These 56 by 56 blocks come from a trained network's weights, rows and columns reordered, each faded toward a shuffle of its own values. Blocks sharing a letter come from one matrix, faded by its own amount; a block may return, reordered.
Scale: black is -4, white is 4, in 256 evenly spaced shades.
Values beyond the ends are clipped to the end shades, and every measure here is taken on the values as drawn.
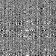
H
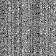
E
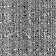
H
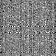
E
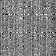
H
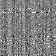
H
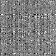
H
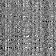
H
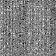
E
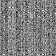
E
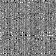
H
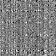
H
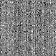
E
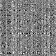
H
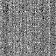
E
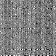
H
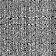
H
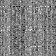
H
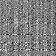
H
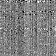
H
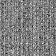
E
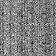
E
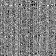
E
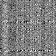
H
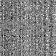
E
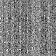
E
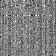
H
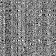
E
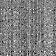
H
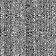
E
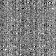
E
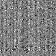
E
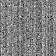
E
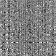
H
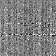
H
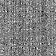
E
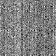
E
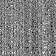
E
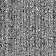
E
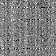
H
